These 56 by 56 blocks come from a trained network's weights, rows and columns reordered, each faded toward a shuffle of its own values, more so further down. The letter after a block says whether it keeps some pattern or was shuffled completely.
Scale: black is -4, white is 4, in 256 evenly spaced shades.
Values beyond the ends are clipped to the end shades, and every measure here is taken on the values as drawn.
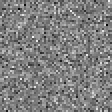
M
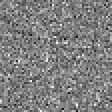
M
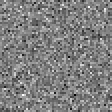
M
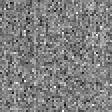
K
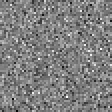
M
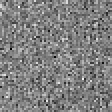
K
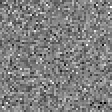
M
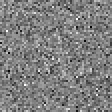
K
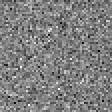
M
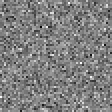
M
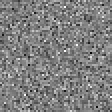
M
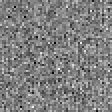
K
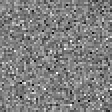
M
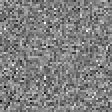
K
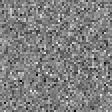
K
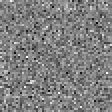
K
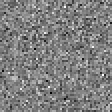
K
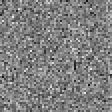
M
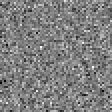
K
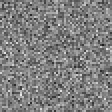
M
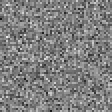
M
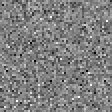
M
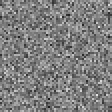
K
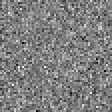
M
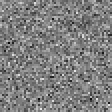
M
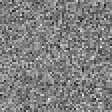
M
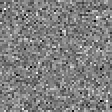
K
